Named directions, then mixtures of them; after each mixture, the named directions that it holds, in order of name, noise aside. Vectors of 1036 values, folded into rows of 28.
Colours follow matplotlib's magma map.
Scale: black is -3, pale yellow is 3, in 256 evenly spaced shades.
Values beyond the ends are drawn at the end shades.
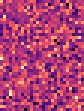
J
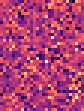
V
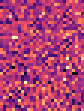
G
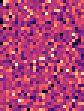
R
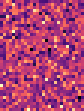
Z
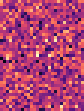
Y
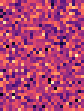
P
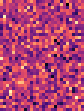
J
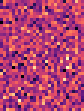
G, R, V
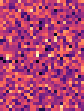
Y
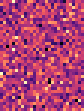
G, P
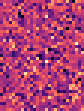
V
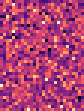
Z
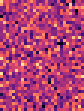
J, P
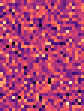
G, P, Y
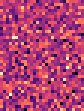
G, J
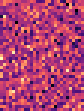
J, P, R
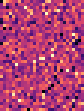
R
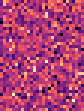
R, V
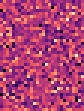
J, P
